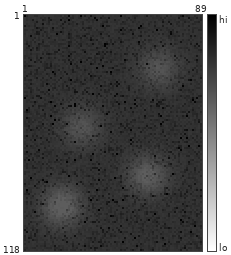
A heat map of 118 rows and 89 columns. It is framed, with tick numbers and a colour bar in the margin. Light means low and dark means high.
There is no overall slope. A few values lie far out on both sides of the bulk. Overall the values sit about 80% of the way up the scale. No single row or column stands out from its neighbours. There is no seam. There are four dips.
